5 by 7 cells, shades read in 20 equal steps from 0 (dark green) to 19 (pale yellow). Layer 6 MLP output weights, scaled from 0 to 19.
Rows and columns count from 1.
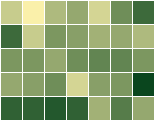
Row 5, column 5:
12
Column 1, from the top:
15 4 9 11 3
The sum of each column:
42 56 43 48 57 41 37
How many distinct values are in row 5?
5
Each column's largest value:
15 19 13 16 16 11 13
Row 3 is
9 9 11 8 7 7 9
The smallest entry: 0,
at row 4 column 7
